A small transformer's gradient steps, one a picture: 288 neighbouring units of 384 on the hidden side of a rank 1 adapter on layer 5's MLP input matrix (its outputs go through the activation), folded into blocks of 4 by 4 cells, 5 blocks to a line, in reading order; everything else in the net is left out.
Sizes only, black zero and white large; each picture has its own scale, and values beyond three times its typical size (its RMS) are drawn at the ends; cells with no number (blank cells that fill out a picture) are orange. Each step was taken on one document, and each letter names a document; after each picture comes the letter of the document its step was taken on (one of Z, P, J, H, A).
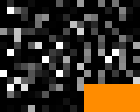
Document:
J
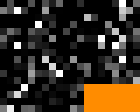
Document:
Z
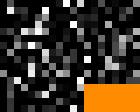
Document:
J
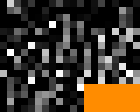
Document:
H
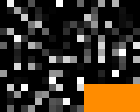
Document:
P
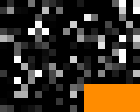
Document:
Z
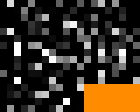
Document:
P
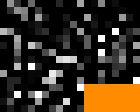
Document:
P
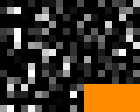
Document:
Z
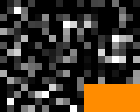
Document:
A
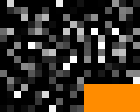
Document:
J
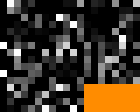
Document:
H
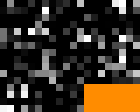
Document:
Z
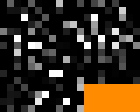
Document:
P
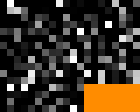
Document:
J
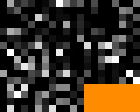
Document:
H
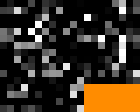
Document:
Z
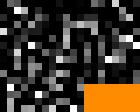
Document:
A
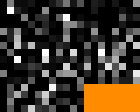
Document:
H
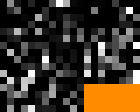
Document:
H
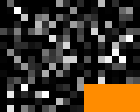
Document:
J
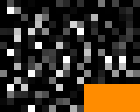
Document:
J
